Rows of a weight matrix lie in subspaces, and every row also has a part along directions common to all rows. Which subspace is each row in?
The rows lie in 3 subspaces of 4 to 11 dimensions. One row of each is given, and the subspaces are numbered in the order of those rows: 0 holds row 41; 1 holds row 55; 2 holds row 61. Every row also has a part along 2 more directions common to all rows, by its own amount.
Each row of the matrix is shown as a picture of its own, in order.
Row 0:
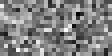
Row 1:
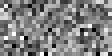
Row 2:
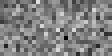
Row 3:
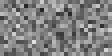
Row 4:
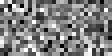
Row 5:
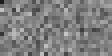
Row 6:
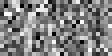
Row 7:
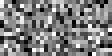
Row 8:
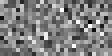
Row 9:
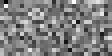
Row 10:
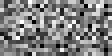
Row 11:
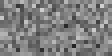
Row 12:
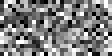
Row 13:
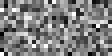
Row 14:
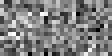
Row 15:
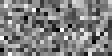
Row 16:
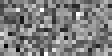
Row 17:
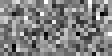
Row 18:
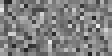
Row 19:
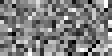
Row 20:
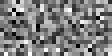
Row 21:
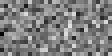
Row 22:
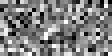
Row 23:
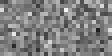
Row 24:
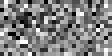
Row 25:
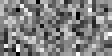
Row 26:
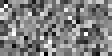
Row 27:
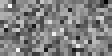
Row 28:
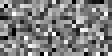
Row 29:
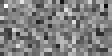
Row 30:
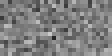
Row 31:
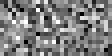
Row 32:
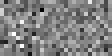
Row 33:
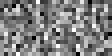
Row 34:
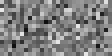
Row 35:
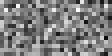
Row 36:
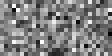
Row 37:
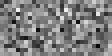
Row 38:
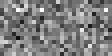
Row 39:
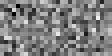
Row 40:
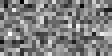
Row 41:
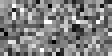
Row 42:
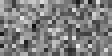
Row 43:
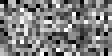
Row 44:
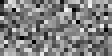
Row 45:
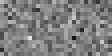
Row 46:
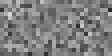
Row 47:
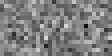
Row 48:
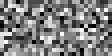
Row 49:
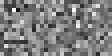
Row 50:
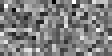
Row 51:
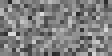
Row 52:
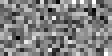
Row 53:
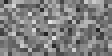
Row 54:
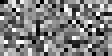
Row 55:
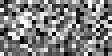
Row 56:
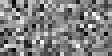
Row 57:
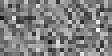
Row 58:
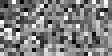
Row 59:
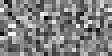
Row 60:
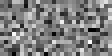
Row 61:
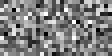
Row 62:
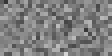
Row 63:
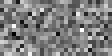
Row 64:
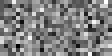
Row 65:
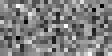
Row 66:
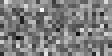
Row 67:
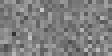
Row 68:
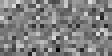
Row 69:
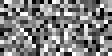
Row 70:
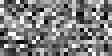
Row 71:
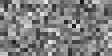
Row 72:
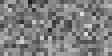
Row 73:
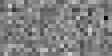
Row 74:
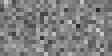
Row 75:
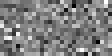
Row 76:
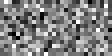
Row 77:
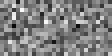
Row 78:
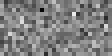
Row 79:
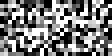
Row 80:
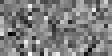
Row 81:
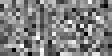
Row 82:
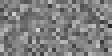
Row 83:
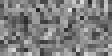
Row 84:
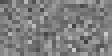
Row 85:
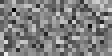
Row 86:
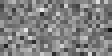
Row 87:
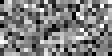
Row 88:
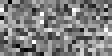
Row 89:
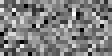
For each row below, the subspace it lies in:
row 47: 1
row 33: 0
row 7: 2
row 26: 1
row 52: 0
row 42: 2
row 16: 0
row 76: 2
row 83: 0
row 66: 0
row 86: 2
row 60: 2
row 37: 0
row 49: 2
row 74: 2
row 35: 0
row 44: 2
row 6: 2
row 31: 0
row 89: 1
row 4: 2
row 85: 1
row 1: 1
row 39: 0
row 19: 2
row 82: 1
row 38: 2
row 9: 1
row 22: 0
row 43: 0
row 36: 2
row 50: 1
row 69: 1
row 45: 1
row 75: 2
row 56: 2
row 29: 2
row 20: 0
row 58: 2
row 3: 2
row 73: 2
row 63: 2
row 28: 1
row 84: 2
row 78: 0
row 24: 1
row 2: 0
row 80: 2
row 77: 0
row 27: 2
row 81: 2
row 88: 2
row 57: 2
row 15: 0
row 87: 0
